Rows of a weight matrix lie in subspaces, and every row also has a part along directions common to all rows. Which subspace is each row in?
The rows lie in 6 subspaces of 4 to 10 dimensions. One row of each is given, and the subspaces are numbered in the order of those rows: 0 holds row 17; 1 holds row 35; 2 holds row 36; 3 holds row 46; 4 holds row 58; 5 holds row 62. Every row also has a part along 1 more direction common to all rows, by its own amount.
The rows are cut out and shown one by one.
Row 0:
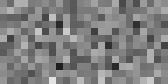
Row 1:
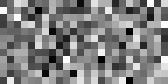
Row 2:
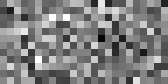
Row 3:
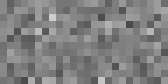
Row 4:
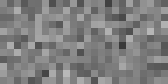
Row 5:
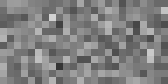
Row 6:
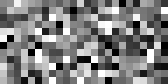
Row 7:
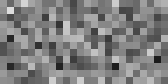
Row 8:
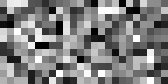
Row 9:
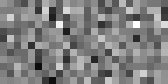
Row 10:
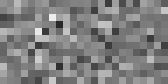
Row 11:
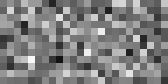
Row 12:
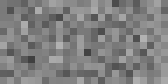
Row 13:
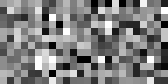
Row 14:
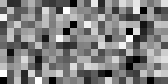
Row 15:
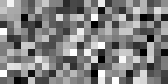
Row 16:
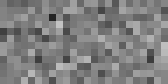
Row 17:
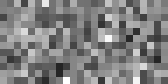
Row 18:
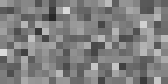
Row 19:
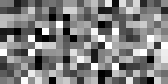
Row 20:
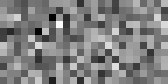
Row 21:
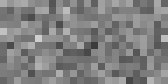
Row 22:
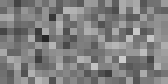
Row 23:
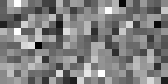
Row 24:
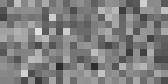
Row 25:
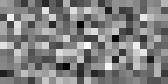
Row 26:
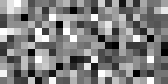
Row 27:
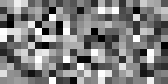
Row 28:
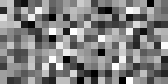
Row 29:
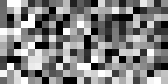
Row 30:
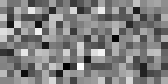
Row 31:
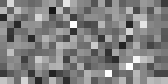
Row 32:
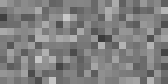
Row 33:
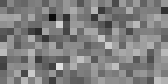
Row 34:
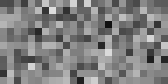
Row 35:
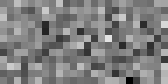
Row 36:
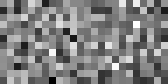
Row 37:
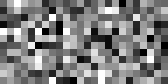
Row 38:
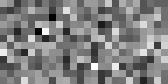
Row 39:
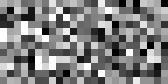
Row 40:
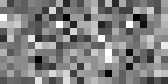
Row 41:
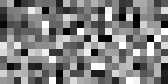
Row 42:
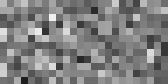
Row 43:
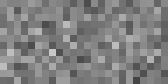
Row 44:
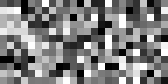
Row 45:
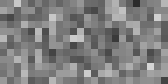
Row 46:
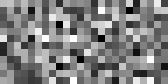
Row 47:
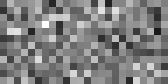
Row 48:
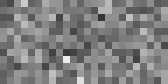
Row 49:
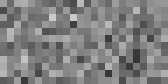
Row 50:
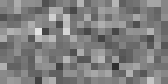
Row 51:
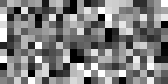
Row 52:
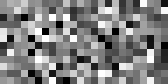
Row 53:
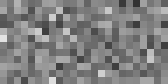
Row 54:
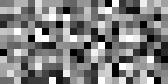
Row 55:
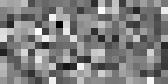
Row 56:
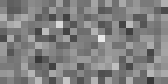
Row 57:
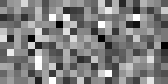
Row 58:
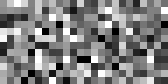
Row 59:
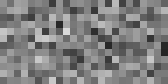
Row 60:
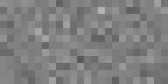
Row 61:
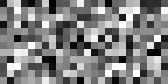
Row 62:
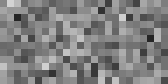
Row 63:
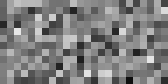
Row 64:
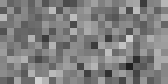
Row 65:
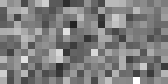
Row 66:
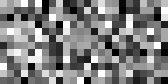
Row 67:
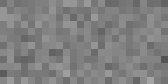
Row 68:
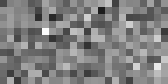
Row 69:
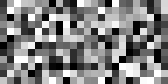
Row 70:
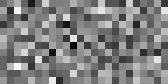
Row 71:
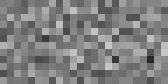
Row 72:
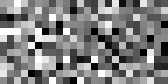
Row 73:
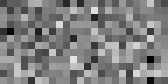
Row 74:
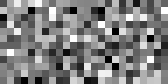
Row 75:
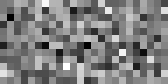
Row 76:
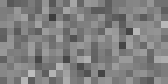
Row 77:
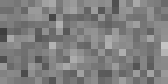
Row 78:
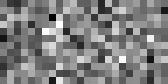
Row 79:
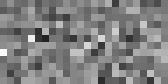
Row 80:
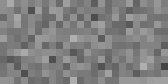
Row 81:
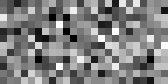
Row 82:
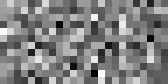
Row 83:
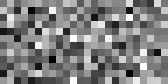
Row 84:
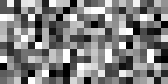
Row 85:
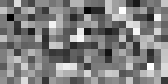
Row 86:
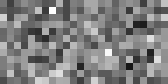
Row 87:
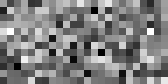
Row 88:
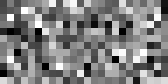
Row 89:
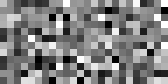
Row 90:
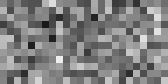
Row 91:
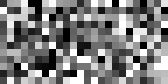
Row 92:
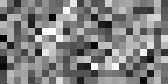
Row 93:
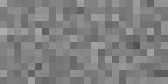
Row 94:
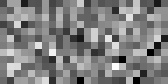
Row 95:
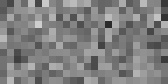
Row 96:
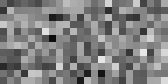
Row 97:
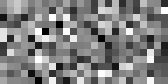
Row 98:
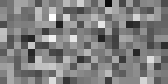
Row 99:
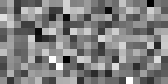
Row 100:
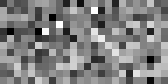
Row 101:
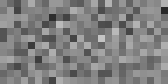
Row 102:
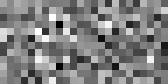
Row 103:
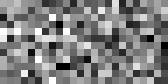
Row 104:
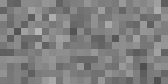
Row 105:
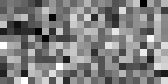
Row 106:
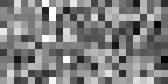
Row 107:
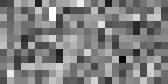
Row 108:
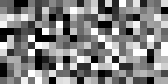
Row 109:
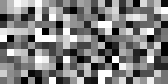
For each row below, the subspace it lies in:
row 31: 0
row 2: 2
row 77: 4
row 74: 3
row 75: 4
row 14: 0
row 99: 5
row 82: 5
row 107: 0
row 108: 4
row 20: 5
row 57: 0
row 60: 3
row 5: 1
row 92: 1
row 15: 5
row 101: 2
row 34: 0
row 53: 2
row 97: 0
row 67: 0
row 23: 3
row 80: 3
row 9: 0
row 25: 4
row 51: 4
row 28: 5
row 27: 3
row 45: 4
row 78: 1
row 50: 5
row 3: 3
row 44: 0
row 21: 1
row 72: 3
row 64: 0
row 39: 2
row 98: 0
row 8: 3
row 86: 0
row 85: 4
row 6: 1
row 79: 1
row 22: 0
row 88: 0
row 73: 5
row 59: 4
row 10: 4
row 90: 2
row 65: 0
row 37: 3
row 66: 0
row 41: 1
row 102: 3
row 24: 0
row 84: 4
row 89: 5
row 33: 3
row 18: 1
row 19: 1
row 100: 5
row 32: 1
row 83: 3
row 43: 2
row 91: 5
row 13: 5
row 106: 0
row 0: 2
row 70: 2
